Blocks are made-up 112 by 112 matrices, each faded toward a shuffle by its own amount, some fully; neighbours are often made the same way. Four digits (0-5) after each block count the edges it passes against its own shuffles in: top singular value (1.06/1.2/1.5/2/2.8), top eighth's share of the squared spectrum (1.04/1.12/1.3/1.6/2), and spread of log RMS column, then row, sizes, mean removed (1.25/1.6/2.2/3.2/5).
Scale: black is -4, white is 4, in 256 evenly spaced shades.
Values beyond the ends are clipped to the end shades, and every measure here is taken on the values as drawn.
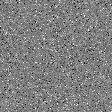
2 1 0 0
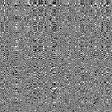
5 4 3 3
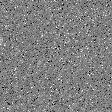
1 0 0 0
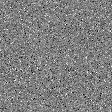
2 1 0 0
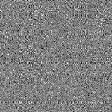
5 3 2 2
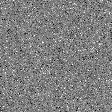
1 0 0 0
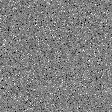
0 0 0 0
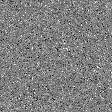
0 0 0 0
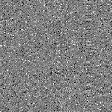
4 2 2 1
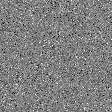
0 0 0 0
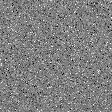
0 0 0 0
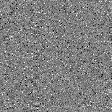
3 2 0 1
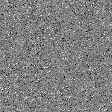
2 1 0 0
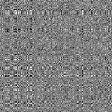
5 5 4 3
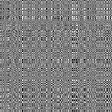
5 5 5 4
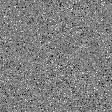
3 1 0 0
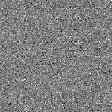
4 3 1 1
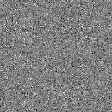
4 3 1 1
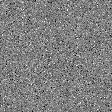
2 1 0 0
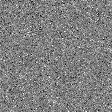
1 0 0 0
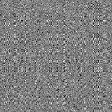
5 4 3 3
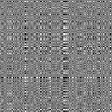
5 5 4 4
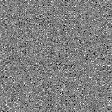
4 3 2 1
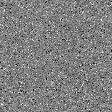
3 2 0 0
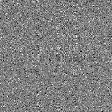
4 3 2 2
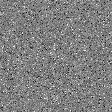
0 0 0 0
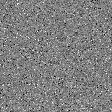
2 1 0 0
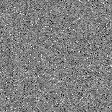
3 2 0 0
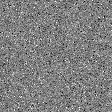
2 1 0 0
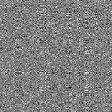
5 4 3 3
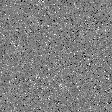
0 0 0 0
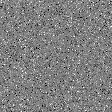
0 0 0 0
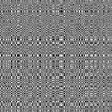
5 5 4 4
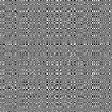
5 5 4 4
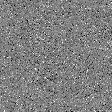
3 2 0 0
